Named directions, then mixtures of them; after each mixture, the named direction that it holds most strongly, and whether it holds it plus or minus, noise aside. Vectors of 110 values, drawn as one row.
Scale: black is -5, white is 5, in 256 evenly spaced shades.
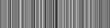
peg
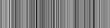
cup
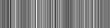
cup, minus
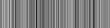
cup, plus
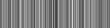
peg, plus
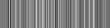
cup, minus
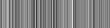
cup, plus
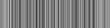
cup, plus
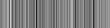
cup, plus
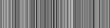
cup, plus
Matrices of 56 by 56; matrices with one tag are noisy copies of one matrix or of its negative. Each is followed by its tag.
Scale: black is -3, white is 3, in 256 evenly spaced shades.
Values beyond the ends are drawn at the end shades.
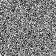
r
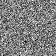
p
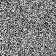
r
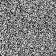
r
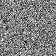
p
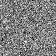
p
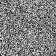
r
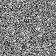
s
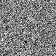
p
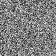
r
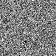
p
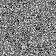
s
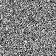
p
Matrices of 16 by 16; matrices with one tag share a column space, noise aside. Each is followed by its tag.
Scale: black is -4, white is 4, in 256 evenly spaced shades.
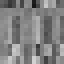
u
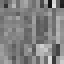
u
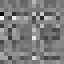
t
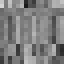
u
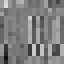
u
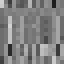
u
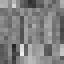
u
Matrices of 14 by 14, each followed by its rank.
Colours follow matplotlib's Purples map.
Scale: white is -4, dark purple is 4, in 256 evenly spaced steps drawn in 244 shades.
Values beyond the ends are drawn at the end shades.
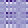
one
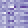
two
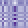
one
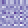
two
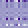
one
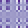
one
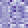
two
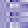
one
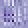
two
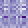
two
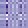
one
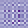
one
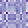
two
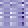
one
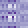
two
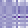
one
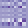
one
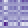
one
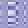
one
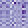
two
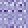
two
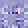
two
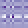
one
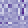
two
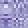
two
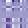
one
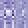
two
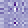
two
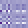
one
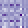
two
